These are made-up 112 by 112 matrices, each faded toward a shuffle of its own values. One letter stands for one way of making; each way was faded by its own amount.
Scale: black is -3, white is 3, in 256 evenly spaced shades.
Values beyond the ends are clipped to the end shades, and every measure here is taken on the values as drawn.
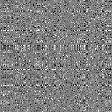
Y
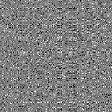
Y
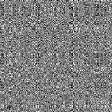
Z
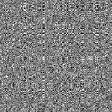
Z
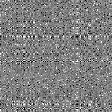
Y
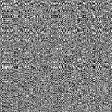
Z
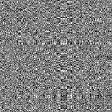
Z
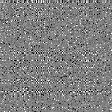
Y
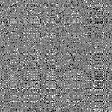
Y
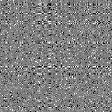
Y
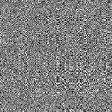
Z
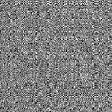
Z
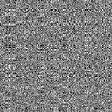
Z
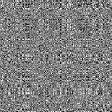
Z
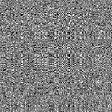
Z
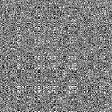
Z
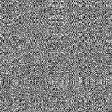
Z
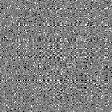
Y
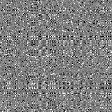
Y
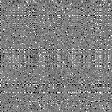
Y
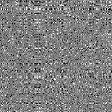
Y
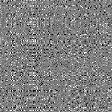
Y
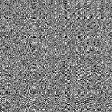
Z
